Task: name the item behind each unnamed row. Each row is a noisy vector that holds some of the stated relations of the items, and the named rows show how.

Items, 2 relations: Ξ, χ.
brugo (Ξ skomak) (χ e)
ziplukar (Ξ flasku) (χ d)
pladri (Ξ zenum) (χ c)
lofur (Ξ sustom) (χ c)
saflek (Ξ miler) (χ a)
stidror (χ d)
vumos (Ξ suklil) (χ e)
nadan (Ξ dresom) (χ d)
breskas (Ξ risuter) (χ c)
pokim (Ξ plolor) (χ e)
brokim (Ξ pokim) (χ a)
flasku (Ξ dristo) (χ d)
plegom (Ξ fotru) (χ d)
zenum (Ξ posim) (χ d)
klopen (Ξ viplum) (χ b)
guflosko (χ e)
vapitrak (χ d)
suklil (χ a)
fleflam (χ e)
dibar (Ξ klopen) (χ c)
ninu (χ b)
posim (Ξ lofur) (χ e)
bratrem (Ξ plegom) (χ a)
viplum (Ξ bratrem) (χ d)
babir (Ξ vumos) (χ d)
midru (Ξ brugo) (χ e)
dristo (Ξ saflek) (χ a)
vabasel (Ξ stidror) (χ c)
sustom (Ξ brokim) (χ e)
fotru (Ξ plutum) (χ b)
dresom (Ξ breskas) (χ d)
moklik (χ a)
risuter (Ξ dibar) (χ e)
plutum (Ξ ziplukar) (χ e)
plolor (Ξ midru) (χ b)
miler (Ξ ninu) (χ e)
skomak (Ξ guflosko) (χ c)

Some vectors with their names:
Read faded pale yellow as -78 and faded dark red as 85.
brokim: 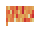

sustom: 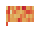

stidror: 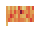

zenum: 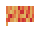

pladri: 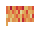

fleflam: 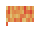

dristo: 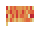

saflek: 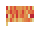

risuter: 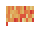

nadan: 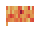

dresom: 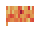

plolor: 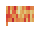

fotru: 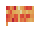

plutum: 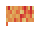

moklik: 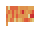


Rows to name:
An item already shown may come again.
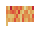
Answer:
vabasel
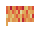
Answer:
pladri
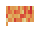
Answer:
miler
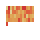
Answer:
pokim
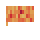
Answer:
vapitrak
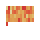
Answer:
pokim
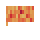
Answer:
vapitrak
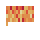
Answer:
lofur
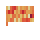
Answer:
suklil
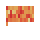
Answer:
viplum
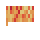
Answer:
breskas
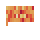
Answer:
babir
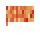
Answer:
bratrem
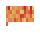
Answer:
plutum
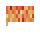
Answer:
pladri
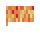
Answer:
skomak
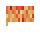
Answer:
pladri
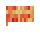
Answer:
klopen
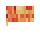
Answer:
ninu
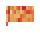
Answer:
posim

